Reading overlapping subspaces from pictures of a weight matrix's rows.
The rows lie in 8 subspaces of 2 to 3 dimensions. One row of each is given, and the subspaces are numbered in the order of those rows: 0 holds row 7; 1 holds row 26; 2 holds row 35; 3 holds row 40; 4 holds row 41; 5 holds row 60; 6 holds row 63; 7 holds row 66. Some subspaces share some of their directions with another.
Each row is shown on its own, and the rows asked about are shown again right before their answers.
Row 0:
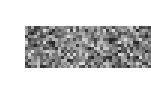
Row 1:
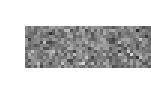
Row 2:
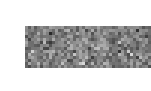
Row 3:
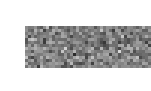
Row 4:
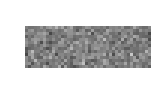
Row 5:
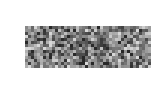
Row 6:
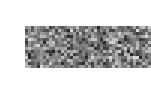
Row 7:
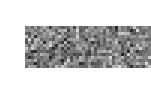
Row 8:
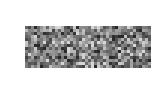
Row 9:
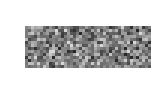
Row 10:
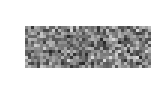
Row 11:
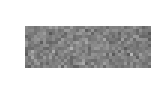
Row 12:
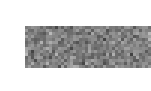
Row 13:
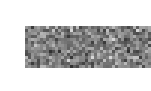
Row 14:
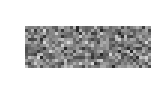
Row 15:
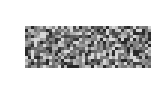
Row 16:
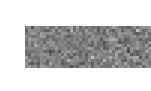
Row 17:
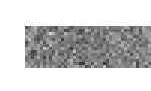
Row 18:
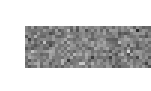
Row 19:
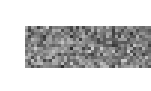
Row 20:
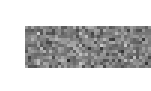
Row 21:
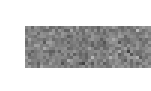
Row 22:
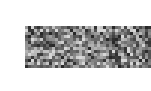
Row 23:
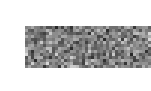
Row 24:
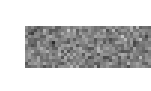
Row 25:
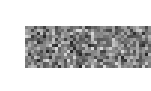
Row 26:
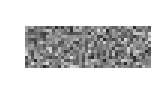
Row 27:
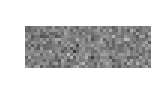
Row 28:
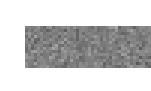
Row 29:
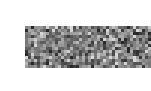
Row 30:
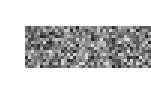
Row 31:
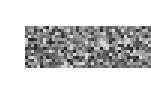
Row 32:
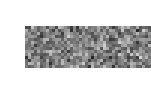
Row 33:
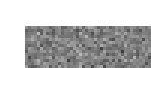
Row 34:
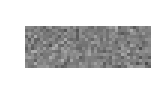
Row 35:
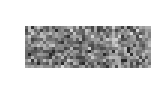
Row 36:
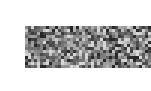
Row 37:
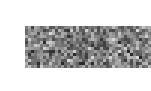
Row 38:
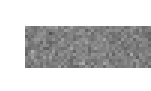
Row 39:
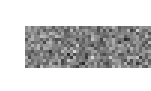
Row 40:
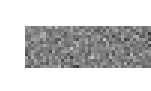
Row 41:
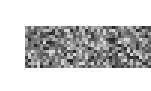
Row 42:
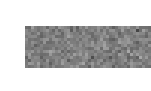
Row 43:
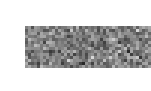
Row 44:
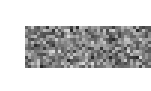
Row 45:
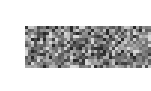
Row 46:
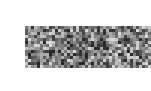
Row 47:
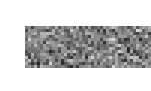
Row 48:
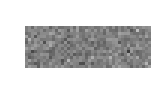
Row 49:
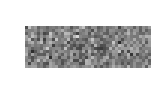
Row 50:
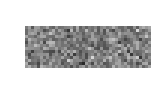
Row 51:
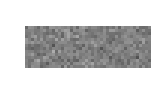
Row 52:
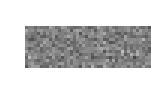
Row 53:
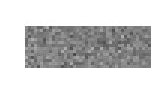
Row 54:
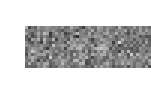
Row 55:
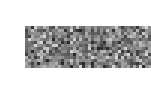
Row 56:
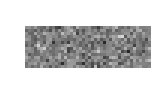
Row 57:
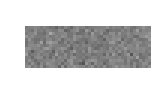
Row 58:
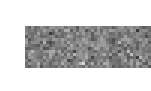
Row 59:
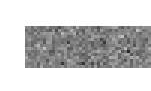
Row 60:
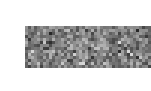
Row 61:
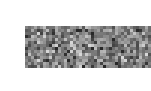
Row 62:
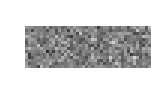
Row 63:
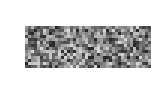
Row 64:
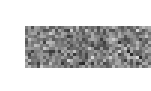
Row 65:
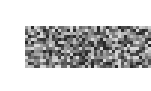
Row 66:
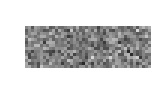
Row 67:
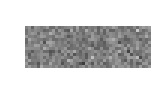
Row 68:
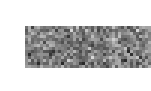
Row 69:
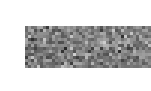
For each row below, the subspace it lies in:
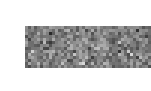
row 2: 5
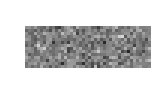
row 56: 6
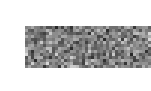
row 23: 1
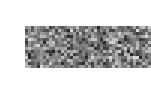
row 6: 7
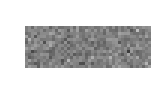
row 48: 0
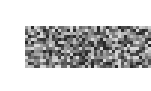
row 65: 4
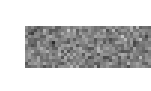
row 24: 6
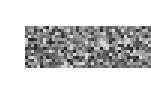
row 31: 2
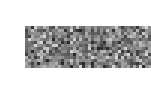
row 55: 7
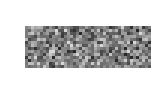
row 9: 6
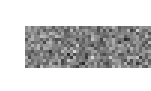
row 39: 3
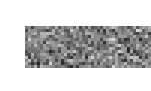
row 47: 4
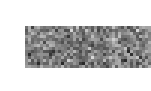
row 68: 2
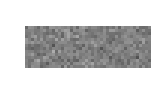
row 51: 5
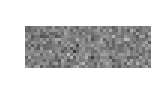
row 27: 3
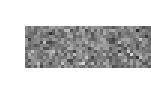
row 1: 4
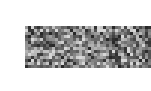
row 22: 2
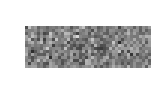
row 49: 5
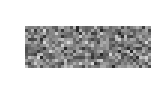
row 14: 2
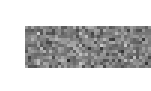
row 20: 7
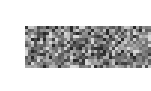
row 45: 5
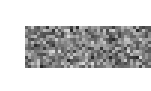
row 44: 5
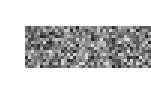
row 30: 3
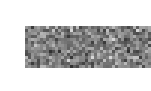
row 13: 5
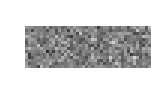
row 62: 7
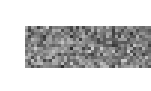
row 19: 2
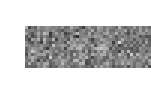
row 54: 5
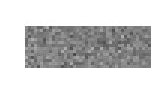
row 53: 2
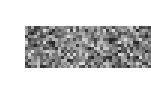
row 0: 6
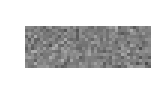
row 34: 0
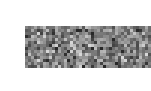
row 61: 7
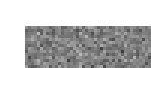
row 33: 7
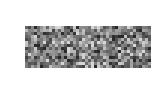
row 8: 6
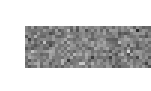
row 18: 0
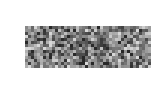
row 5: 4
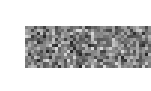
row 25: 7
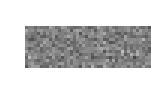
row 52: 7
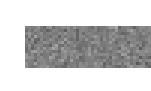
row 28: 0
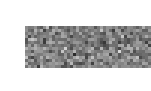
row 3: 2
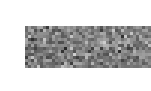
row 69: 2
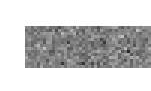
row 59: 6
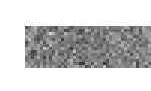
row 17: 1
